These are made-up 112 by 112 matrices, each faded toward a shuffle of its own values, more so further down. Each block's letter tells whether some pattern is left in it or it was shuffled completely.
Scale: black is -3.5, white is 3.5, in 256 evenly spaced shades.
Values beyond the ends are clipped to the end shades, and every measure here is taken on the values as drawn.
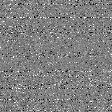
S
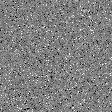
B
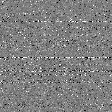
S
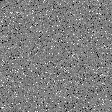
B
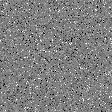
B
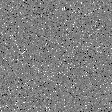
B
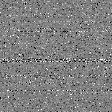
S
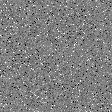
B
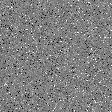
B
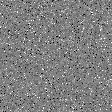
B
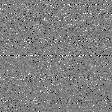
S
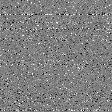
S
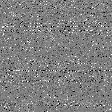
S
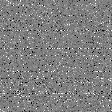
S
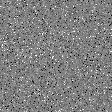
B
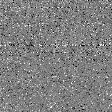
S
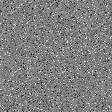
B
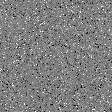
B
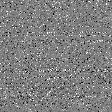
S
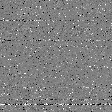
S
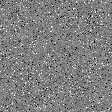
B
